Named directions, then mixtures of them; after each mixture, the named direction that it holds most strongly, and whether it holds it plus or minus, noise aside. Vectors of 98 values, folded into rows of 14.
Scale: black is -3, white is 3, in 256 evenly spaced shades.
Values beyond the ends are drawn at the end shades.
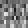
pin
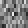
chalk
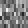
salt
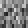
pin, minus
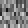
salt, minus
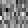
salt, minus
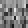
pin, minus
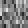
salt, plus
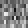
pin, plus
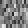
chalk, minus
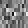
chalk, minus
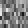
salt, plus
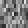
chalk, plus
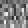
pin, plus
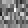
salt, minus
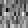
salt, minus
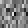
chalk, plus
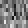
pin, plus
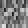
chalk, minus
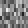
salt, plus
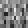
pin, minus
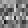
pin, minus
